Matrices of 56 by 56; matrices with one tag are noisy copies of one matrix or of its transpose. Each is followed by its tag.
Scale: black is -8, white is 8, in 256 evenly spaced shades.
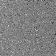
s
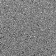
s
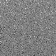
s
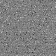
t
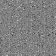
t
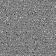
t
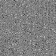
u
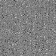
u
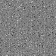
t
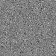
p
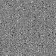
t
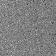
s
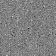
t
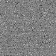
u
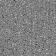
u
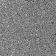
s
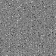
t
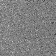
s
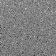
s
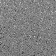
s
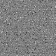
t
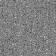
u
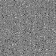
u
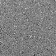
s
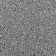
s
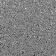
s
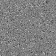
p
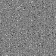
t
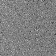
s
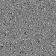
p
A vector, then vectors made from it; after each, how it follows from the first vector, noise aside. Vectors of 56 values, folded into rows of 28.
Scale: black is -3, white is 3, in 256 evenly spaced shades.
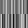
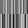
copied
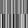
copied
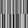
copied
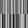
copied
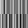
wrapped around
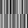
wrapped around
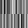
wrapped around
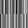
wrapped around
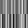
copied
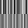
wrapped around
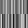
copied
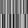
copied
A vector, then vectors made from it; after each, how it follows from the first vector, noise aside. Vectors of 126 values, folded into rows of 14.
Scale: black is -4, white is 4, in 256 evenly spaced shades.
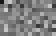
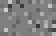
partly zeroed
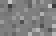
partly zeroed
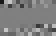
partly zeroed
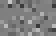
partly zeroed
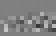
partly zeroed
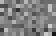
reversed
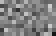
reversed
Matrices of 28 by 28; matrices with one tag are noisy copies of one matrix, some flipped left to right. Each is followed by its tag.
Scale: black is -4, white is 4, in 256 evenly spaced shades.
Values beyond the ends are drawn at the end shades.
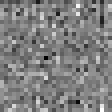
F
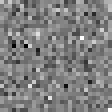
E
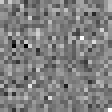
E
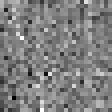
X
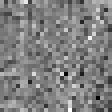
X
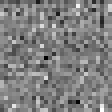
F
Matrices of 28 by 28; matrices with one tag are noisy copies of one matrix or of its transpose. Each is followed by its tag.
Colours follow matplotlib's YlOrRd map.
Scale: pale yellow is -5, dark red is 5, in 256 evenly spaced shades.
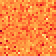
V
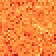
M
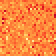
M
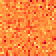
V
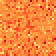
V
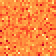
V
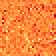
M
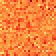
V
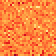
M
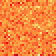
M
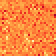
M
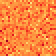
V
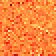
M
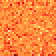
M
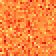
V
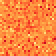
V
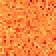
V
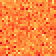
V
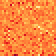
M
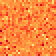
V
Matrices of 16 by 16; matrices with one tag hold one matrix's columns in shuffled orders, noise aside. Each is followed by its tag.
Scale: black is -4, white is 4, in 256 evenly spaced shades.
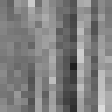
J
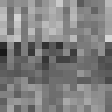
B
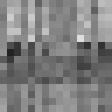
B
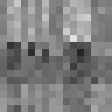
B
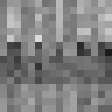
B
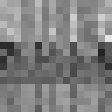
B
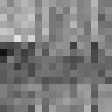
B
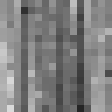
J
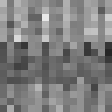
B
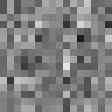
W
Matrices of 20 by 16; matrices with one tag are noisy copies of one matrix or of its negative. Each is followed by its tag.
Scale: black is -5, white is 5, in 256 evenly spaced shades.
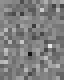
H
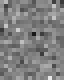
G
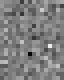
H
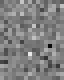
H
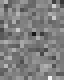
G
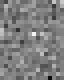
G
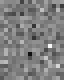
H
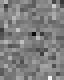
G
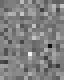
H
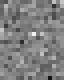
G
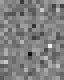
H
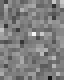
G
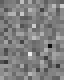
H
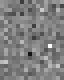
H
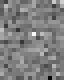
G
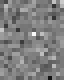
G
